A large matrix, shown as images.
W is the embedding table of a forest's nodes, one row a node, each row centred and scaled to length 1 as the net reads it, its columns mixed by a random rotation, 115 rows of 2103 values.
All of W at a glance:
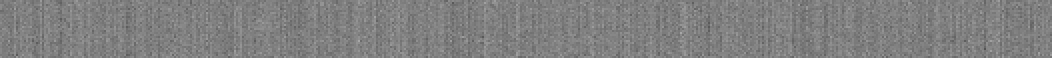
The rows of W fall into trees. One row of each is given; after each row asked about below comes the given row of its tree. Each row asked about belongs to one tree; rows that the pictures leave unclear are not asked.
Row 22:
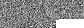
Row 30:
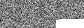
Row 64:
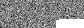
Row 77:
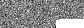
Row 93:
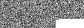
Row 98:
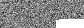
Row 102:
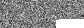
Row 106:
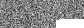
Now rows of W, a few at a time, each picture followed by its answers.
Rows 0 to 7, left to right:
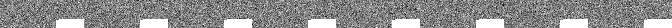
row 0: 64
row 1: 93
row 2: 30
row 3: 64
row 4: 93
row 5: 106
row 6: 93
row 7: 30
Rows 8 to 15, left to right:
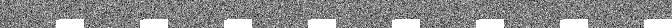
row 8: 93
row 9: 77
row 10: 64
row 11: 77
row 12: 98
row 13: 106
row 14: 102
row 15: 22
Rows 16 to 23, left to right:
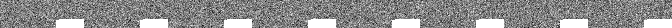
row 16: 106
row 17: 102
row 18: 30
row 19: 102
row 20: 93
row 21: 106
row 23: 106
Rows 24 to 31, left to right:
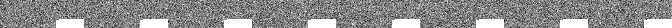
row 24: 64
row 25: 93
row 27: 106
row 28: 93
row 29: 98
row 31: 77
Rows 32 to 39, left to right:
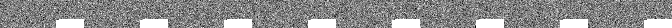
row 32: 64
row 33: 102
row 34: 98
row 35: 102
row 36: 93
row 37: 77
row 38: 106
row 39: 64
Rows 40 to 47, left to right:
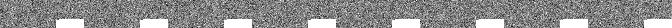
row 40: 77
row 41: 106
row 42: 22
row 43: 64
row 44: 98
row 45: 102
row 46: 102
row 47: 77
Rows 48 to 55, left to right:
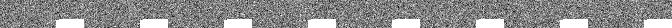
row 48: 93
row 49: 22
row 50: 98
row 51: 106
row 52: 102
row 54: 102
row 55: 106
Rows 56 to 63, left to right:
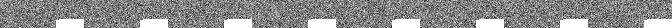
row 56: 98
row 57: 64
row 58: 77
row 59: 102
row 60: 77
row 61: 102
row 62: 98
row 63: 93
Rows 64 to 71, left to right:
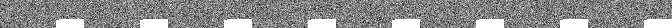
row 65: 22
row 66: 98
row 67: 93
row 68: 64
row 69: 106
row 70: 77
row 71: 64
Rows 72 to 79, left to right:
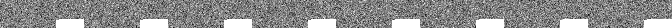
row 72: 30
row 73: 22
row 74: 22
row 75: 30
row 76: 64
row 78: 102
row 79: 93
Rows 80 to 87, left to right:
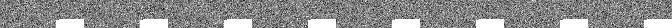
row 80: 93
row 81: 93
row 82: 93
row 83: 22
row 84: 30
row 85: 102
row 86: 64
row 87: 22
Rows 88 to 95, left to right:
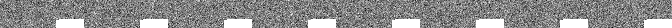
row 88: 30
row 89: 77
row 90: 64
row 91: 102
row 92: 98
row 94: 106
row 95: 22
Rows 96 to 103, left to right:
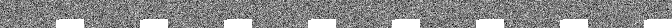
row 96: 30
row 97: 22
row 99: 64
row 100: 93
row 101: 98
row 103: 93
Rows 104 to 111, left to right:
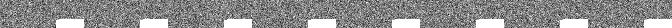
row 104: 77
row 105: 102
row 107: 106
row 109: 106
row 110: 102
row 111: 102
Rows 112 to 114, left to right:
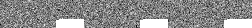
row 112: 64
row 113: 22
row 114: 30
